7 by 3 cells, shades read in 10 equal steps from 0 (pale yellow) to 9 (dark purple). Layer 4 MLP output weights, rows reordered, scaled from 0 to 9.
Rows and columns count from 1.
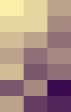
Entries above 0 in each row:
2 3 3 3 3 3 3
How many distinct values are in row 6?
3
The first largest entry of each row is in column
3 3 3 2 2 3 3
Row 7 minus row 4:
0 2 4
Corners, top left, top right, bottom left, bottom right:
0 3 3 8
